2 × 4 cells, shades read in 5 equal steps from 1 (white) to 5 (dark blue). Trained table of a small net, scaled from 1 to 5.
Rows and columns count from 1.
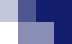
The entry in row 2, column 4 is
5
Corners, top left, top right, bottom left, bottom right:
2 5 1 5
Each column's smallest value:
1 3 3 5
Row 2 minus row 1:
-1 -1 -2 0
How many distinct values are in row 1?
3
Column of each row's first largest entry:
3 4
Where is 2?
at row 1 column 1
